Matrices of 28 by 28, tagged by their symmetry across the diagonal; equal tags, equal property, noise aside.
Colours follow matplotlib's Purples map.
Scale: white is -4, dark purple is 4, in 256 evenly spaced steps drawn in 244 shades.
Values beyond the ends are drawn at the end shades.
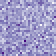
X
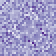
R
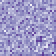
R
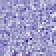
X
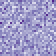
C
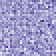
X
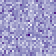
C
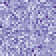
X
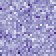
C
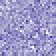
R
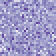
C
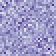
R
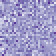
X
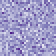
C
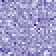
C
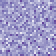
R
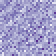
R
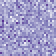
C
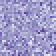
X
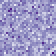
R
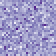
C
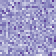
X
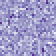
X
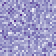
R
